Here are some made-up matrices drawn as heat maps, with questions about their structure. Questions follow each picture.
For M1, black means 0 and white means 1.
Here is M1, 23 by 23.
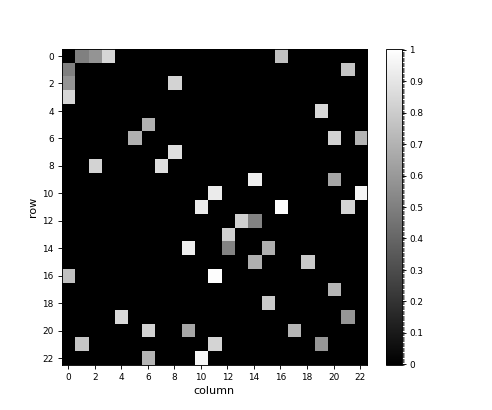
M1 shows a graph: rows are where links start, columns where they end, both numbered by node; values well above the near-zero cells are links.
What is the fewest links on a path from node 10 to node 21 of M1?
2
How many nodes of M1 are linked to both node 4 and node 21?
1
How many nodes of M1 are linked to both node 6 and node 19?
0
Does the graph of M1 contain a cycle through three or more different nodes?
yes
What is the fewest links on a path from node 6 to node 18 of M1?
5
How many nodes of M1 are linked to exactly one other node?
7
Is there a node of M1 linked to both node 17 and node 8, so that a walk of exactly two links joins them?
no
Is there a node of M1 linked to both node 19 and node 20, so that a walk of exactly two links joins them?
no
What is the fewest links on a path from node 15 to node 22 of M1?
5
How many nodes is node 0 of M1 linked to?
4
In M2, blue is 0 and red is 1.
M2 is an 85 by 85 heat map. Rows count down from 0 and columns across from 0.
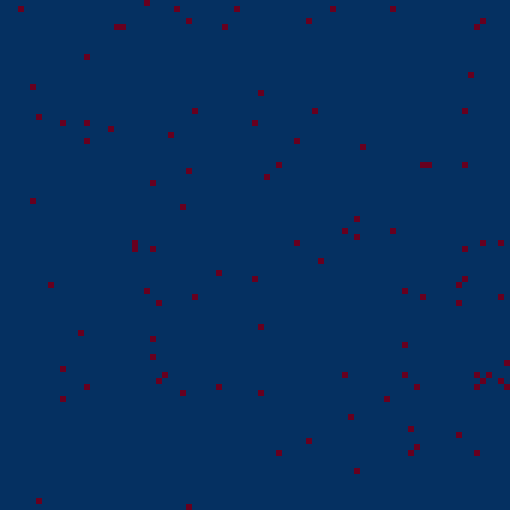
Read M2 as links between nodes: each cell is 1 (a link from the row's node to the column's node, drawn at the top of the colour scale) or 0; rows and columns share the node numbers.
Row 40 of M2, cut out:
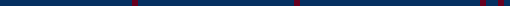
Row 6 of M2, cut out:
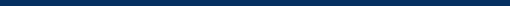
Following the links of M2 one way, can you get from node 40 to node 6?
yes
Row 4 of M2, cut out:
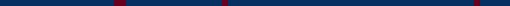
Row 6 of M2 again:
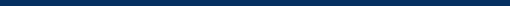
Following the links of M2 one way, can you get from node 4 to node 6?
yes
